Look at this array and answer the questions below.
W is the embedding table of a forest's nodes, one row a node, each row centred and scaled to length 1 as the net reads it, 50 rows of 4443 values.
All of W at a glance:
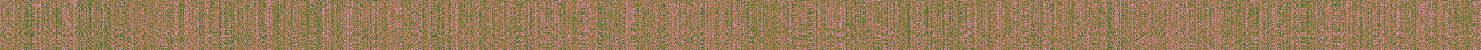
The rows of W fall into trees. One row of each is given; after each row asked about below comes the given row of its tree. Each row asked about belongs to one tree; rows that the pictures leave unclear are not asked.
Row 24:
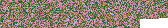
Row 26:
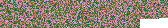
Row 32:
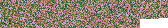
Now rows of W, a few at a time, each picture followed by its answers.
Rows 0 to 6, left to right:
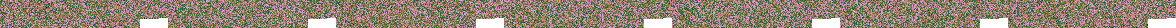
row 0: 24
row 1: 26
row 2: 32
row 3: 26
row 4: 26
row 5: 26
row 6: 24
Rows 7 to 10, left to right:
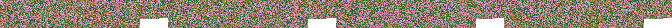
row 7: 26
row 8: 32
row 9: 32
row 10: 26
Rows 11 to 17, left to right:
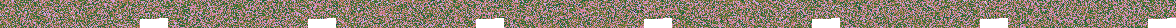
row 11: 32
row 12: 32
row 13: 32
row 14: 32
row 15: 26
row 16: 32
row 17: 26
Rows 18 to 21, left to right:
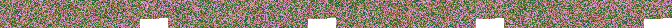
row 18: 32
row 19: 26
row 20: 32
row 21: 32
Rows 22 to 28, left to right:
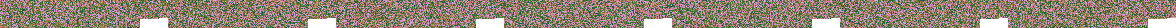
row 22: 26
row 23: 32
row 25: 32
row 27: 32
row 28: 26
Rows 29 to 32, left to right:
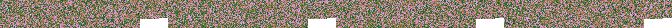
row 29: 24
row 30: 26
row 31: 26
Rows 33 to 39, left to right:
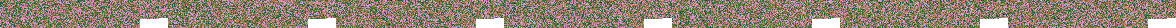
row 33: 32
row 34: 32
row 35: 24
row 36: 24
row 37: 26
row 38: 26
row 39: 24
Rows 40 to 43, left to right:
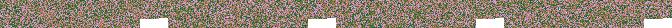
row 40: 32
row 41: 26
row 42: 26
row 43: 32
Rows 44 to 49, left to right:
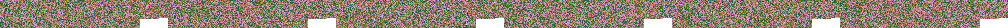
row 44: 32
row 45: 24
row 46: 26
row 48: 26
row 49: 32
